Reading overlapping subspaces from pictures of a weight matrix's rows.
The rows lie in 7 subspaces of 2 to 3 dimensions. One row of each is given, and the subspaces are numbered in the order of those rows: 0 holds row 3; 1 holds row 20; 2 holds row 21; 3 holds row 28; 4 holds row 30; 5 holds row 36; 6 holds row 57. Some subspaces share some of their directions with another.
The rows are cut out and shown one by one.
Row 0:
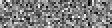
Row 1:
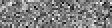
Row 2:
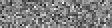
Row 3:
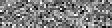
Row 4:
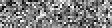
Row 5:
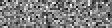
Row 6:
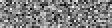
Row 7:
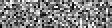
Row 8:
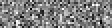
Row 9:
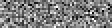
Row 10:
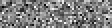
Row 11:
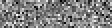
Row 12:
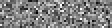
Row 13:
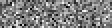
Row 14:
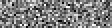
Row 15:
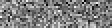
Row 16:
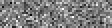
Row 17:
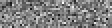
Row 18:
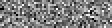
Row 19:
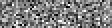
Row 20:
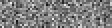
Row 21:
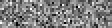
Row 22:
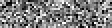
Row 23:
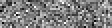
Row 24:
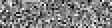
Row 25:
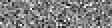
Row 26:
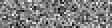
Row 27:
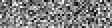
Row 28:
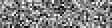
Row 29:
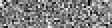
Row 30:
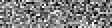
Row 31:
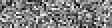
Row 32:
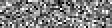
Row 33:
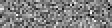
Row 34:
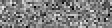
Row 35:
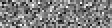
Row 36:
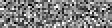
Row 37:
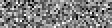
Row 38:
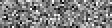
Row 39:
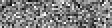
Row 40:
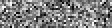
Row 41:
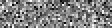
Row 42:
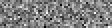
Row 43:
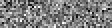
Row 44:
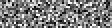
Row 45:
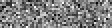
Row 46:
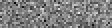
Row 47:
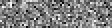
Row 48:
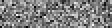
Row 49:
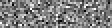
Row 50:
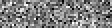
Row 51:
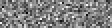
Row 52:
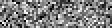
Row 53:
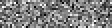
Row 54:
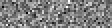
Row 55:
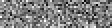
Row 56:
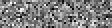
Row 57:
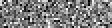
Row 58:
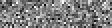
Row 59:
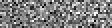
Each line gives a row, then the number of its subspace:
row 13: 1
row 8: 1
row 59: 4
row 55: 4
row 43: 5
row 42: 0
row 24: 6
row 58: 6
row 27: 4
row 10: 3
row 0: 6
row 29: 6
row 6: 4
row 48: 0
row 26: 3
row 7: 6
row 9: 5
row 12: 0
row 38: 3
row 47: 0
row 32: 0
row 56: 3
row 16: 1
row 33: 5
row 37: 5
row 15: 4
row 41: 6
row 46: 4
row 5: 6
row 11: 6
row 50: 3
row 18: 5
